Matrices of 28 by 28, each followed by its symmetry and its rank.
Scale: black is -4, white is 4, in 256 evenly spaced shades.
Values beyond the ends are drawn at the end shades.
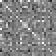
symmetric, rank five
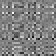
neither, rank three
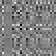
neither, rank three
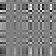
neither, rank one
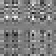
neither, rank two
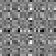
antisymmetric, rank two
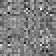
neither, rank five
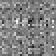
neither, rank five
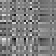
neither, rank two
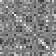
symmetric, rank five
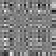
antisymmetric, rank two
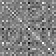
symmetric, rank five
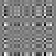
neither, rank one
